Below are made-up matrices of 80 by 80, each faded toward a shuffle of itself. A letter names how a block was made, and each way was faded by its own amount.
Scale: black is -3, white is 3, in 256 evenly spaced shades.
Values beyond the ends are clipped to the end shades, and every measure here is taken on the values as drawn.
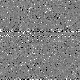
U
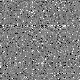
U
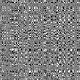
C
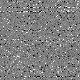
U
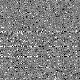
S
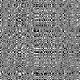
C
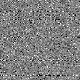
S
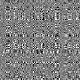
C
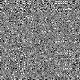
S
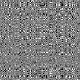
C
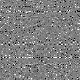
U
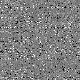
U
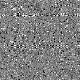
S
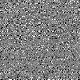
S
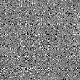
S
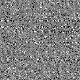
S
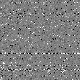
U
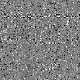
U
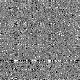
S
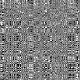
C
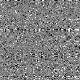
S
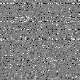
U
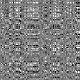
C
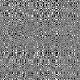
C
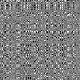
C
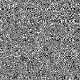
S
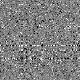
S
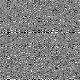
S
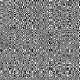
C
